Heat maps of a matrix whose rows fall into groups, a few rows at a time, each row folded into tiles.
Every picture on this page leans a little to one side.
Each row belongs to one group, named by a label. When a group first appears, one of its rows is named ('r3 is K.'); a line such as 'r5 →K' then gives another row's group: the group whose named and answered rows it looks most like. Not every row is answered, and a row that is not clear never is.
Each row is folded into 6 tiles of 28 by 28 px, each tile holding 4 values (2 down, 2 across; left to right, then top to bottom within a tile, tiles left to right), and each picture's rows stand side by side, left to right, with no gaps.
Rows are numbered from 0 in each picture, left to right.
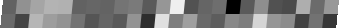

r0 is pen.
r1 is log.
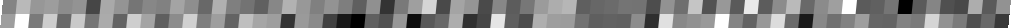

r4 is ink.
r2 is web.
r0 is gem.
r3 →pen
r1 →gem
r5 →log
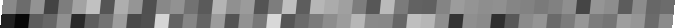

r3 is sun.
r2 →gem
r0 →web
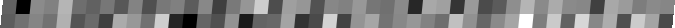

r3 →gem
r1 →web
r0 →pen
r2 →sun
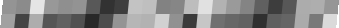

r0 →pen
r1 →pen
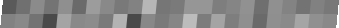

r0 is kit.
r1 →gem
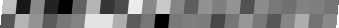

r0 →log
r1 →sun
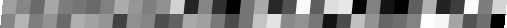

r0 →gem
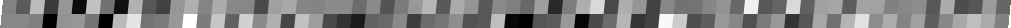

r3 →web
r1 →gem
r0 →sun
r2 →web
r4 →ink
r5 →gem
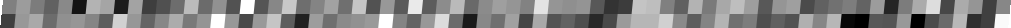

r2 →ink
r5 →web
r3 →pen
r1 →ink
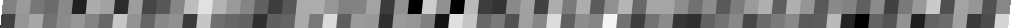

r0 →sun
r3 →ink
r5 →web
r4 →web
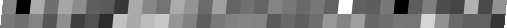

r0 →pen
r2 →log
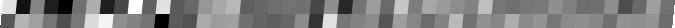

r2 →kit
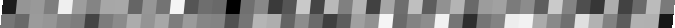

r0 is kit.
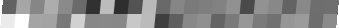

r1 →sun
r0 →gem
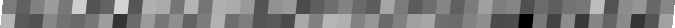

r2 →gem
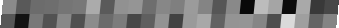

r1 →sun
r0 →web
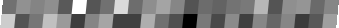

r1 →web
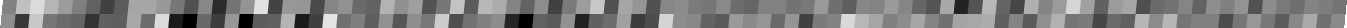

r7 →sun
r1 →web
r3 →web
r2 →ink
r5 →gem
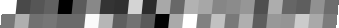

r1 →gem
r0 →log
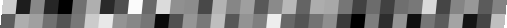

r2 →web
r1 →ink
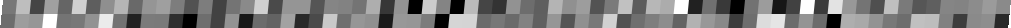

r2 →sun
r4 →log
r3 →ink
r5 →gem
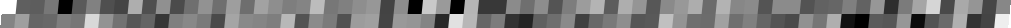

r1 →kit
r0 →log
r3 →web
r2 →sun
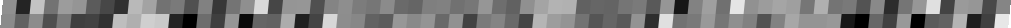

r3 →pen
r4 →kit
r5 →web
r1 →web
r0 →pen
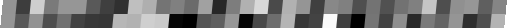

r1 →web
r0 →pen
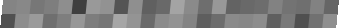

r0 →sun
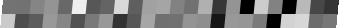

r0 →ink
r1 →sun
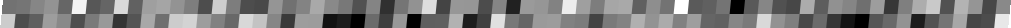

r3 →kit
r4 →log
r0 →ink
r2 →web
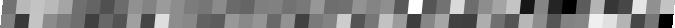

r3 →log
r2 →ink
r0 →pen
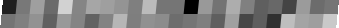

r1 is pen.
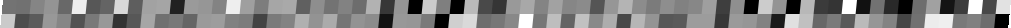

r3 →gem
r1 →kit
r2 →sun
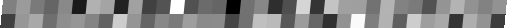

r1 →log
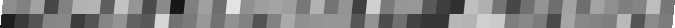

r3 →kit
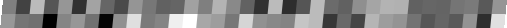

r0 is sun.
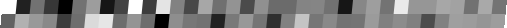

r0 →log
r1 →sun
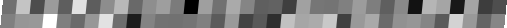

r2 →sun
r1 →pen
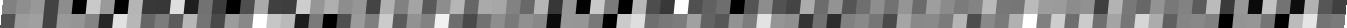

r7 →sun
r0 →sun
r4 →log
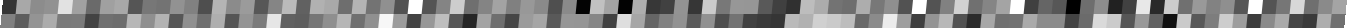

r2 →ink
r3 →sun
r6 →log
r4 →pen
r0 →kit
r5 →ink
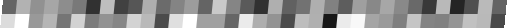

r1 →gem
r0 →gem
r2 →gem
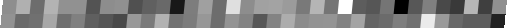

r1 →kit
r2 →log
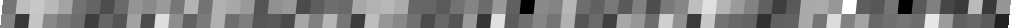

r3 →pen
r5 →log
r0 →pen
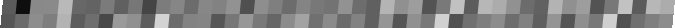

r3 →ink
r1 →sun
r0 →pen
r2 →ink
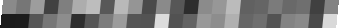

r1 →pen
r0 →web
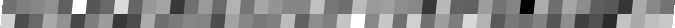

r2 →gem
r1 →kit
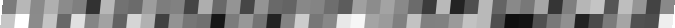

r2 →gem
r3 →web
